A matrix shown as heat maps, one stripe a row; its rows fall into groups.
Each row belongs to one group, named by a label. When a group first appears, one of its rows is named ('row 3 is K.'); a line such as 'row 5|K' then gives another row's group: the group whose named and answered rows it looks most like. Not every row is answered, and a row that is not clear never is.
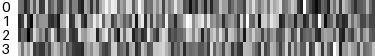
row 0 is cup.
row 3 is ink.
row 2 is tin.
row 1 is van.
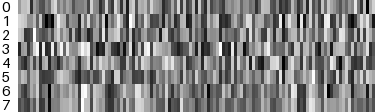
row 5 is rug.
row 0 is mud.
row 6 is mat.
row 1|rug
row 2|rug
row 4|cup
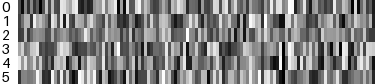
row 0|cup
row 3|rug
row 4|rug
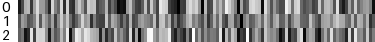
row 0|tin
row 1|tin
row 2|tin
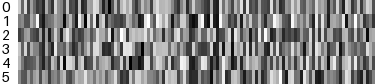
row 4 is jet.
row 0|ink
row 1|jet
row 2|mud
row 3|ink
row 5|cup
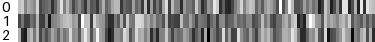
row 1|mat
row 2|mat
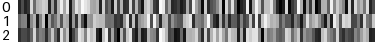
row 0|tin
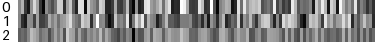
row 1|mat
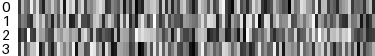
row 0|jet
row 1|van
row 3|jet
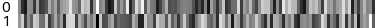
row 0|mat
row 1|jet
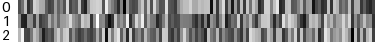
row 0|van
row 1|mat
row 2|rug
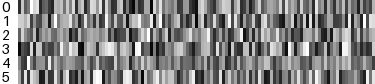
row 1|mud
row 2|van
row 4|mat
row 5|ink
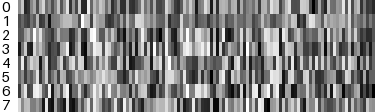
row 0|van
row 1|mat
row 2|van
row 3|van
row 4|jet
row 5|cup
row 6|van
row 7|ink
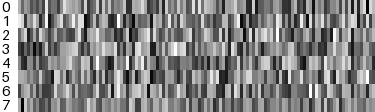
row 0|mud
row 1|jet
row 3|cup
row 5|rug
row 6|mud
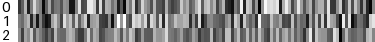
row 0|van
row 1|mud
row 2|ink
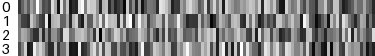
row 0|tin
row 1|cup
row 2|mud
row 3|van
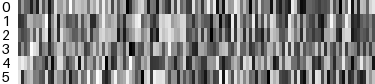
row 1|cup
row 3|jet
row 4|rug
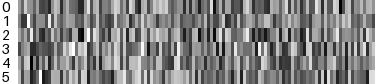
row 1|mat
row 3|mud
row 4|mud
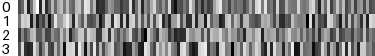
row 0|tin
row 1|mud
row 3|jet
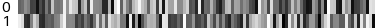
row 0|mud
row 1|rug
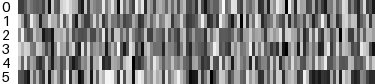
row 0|cup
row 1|jet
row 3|rug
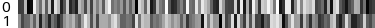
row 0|van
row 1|cup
